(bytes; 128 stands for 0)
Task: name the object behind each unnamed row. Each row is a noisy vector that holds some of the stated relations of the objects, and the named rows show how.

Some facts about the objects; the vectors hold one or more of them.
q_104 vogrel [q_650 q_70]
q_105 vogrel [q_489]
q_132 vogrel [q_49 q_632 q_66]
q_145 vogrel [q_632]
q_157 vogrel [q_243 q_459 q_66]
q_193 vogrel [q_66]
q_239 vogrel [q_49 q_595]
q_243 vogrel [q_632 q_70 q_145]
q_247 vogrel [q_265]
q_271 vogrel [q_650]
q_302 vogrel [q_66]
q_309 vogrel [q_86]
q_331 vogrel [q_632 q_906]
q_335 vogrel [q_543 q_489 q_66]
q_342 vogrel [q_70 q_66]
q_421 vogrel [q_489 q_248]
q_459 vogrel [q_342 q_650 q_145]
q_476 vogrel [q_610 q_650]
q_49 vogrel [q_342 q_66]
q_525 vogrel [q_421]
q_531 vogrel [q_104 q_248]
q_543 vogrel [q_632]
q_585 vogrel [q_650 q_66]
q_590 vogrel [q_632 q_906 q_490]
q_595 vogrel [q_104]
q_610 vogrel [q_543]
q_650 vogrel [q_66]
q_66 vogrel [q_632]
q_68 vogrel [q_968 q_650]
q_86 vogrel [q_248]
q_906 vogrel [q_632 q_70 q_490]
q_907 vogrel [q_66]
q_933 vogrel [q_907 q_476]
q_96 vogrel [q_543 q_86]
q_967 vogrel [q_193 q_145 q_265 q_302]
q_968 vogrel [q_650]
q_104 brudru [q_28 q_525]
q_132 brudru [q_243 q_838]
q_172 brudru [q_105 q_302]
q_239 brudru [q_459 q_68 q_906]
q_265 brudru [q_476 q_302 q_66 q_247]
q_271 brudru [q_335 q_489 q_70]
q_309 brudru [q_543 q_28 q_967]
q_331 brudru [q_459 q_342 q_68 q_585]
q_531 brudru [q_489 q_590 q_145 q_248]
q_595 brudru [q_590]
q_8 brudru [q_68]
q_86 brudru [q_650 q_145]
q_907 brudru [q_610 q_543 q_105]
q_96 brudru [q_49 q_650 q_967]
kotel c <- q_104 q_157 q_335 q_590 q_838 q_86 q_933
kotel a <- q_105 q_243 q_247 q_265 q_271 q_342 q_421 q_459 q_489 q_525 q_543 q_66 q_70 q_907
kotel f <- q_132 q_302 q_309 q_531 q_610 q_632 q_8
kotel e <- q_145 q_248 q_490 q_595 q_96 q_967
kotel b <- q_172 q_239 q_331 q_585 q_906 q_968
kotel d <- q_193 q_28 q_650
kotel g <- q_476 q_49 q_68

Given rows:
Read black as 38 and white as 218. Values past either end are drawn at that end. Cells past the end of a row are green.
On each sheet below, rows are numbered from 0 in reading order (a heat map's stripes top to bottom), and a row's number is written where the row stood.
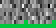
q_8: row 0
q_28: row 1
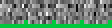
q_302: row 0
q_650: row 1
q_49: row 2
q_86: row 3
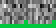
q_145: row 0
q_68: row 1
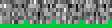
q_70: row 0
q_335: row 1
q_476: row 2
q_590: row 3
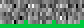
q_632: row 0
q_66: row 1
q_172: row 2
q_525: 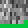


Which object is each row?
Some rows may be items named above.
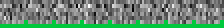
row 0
q_172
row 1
q_132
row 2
q_967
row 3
q_248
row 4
q_49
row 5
q_531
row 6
q_543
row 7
q_907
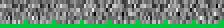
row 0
q_239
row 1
q_172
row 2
q_265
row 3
q_309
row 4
q_933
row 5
q_239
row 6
q_309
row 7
q_28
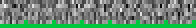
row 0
q_595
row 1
q_265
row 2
q_157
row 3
q_104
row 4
q_610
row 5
q_193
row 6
q_838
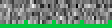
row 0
q_247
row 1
q_490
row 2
q_28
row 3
q_585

